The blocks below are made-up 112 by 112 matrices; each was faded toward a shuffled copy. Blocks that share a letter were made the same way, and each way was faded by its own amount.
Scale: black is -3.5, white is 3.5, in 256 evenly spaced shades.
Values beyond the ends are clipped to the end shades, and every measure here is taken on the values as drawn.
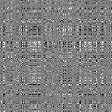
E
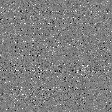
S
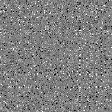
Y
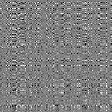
E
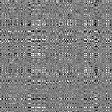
E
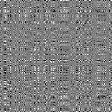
E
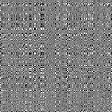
E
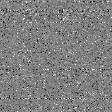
S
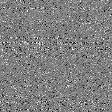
S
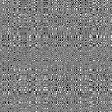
E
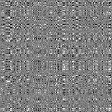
E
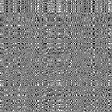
E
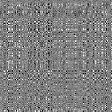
E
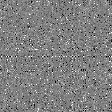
Y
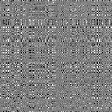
E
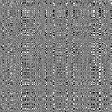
E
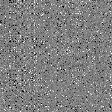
Y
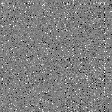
Y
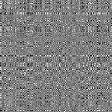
E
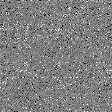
S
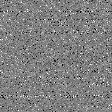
S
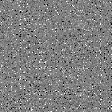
Y
